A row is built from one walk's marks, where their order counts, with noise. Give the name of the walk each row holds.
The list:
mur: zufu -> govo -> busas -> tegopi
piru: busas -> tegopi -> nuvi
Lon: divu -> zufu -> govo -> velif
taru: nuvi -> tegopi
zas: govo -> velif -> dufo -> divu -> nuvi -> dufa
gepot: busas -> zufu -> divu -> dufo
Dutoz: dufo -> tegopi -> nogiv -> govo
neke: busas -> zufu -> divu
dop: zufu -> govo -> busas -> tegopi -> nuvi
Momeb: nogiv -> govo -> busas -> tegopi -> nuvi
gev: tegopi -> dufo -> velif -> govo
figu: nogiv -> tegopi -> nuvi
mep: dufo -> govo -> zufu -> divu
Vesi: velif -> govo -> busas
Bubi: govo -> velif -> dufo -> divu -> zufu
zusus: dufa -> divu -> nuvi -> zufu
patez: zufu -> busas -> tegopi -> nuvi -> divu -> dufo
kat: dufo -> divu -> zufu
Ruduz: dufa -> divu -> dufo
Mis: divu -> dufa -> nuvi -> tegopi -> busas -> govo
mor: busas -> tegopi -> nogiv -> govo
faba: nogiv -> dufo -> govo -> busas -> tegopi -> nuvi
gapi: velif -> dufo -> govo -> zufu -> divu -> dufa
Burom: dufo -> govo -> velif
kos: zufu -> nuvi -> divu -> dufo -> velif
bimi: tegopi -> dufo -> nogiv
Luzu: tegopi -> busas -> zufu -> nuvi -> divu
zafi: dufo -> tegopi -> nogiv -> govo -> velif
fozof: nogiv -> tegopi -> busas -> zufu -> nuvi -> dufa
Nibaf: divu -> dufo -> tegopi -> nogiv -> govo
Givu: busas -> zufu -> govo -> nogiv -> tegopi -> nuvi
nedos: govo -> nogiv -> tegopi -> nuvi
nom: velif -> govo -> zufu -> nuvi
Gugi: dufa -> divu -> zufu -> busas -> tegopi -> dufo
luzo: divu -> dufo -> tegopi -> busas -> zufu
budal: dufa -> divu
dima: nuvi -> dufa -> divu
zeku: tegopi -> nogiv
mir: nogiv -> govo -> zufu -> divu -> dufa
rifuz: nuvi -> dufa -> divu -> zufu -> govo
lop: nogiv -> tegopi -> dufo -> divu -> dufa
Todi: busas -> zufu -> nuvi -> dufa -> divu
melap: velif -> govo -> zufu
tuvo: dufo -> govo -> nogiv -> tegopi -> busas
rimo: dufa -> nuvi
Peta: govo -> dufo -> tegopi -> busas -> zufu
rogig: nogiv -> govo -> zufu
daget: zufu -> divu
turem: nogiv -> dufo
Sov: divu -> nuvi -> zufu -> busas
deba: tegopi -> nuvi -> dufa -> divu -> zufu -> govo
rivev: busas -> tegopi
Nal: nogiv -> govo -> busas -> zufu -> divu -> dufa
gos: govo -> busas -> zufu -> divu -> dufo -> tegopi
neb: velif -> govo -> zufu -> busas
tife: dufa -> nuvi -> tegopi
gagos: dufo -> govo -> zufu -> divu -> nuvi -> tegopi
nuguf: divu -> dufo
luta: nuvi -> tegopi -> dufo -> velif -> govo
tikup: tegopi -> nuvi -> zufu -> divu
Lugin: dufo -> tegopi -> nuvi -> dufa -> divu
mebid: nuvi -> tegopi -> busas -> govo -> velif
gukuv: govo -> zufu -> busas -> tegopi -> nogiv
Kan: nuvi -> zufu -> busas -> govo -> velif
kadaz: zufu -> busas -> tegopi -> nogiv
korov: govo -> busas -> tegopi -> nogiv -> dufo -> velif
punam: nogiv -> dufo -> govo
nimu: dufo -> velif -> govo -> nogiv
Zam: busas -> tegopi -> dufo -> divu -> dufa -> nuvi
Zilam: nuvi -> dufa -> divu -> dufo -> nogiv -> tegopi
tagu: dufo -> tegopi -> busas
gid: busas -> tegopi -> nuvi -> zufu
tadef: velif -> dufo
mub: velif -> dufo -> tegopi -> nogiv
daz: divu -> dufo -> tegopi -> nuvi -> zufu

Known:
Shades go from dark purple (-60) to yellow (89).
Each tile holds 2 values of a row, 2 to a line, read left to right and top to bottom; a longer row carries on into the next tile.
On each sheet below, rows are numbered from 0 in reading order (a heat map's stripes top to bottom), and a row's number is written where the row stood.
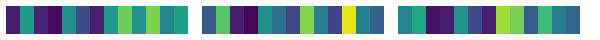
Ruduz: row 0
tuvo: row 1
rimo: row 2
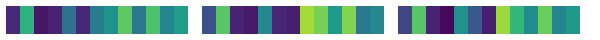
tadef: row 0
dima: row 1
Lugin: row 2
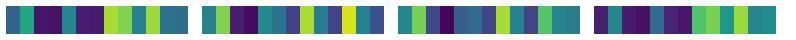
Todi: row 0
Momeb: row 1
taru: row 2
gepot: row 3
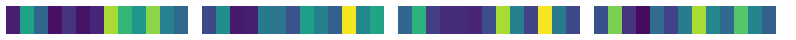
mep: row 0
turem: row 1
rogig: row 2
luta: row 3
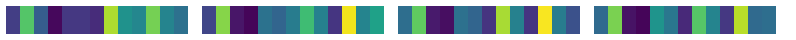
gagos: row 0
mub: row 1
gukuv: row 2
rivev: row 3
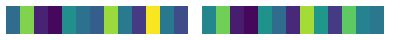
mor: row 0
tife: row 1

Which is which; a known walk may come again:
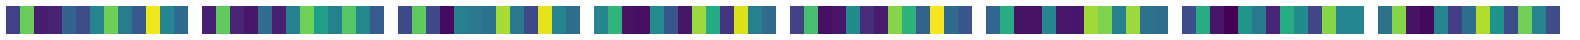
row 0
nimu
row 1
Burom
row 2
Dutoz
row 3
fozof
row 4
Nal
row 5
Todi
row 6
tagu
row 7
mebid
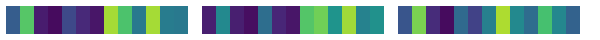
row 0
Luzu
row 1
gepot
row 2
luta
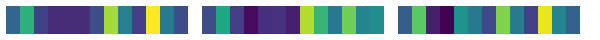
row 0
rogig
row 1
daz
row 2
tuvo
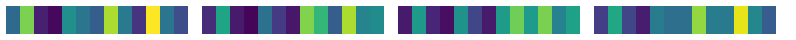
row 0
mor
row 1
luzo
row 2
Ruduz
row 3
punam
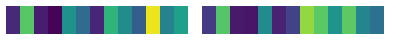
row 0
lop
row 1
zas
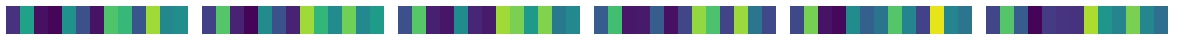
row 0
Gugi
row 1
Lugin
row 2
dima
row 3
neb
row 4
korov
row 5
gagos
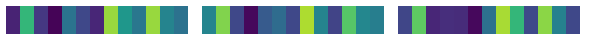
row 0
gos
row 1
taru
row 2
melap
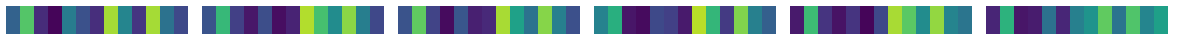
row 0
mur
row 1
rifuz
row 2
deba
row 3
gid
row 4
Bubi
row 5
tadef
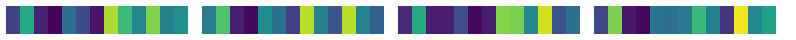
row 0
patez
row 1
faba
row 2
neke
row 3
mub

